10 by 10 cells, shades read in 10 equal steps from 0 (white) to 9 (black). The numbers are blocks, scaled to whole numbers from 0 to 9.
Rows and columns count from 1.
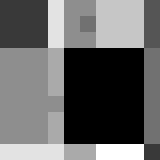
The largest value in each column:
7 7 7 4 9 9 9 9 9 7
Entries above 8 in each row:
0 0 0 5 5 5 5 5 5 0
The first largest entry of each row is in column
1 1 1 5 5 5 5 5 5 10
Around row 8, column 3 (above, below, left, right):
4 4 4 3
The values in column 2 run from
1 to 7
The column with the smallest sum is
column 4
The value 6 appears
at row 1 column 10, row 2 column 10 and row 3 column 10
